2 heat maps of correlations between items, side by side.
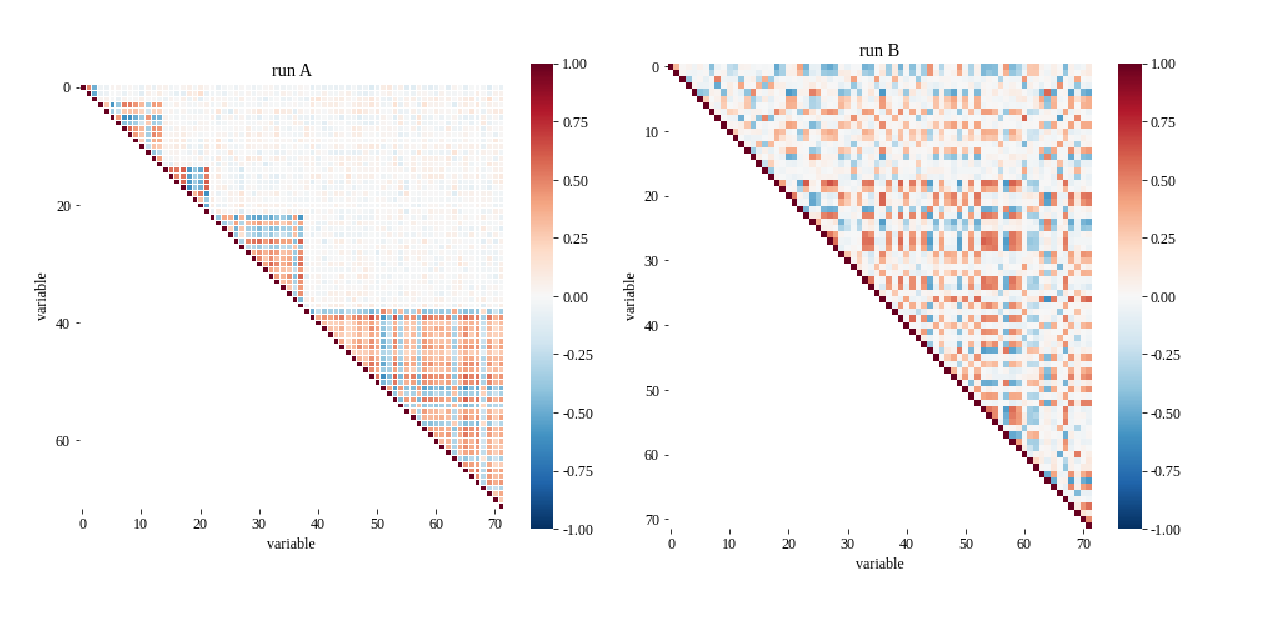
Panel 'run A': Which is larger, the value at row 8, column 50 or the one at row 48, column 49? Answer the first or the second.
the second
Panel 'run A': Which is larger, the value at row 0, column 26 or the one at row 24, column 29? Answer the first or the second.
the first
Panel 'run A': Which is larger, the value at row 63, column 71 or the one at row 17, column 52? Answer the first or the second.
the second
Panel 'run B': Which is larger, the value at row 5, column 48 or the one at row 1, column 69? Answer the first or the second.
the first
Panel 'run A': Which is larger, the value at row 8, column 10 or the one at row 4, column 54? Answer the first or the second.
the first
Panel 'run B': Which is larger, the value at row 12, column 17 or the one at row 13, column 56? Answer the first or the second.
the first
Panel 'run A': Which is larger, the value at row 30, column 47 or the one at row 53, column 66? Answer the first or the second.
the second
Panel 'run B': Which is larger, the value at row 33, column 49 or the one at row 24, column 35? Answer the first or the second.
the second
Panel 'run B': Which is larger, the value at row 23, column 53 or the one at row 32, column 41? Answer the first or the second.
the first
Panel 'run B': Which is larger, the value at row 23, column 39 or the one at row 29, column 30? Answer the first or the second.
the first
